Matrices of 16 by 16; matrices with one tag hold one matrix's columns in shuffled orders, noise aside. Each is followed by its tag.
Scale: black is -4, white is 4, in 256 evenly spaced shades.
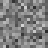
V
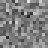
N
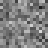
V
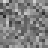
N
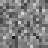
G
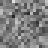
N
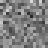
N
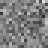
N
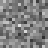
V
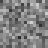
G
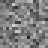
V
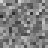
N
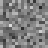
V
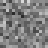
N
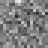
N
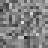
G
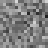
N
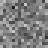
V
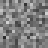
G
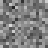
V
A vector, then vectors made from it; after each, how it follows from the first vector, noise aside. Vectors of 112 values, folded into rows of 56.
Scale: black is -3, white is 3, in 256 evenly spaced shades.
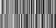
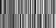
negated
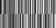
negated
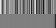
partly zeroed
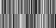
sign-scrambled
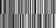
negated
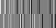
partly zeroed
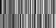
negated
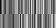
negated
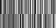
negated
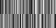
sign-scrambled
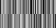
sign-scrambled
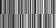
negated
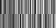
negated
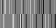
partly zeroed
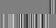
partly zeroed
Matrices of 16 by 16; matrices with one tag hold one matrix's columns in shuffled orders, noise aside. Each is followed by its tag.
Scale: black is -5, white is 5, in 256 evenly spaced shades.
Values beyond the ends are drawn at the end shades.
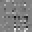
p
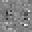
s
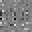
s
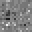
s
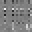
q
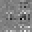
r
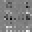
r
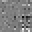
p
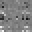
r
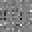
s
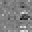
r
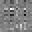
q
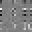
q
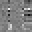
q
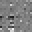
p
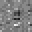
s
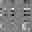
q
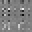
q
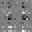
r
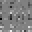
r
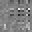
q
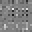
q
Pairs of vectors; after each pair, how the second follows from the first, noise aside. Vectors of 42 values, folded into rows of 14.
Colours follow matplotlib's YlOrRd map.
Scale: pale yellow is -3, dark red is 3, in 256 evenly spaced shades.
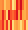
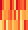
wrapped around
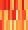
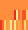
partly zeroed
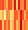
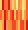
wrapped around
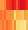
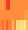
partly zeroed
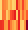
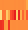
partly zeroed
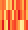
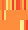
partly zeroed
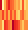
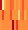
partly zeroed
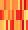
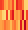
wrapped around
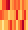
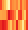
negated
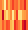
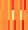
partly zeroed
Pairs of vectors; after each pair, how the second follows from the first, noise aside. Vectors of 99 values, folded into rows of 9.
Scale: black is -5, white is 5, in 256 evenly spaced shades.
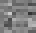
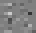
partly zeroed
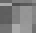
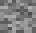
shuffled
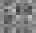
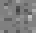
partly zeroed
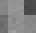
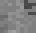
partly zeroed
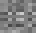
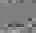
partly zeroed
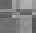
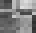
scaled up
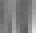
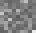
shuffled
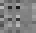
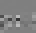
partly zeroed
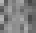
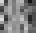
scaled up
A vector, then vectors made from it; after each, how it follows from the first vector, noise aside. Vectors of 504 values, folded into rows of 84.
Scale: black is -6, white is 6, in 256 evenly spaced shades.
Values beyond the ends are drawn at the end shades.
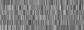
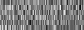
scaled up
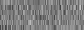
negated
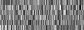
scaled up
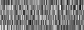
scaled up
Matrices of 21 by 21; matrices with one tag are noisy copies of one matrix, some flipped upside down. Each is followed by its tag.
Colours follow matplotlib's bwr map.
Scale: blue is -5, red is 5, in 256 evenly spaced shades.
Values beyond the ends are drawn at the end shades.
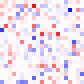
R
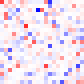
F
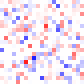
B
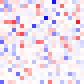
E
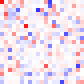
F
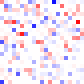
E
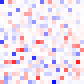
E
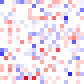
R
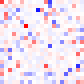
F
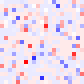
B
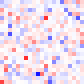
F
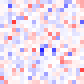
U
